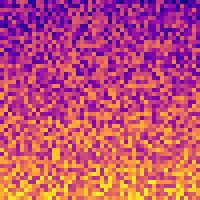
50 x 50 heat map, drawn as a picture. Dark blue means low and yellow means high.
No regular stripes run through it. There is an overall slope up to the bottom. No single row or column stands out from its neighbours.
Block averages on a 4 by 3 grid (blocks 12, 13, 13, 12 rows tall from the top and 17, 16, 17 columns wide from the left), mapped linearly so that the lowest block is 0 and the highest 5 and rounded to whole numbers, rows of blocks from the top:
010 / 222 / 343 / 555
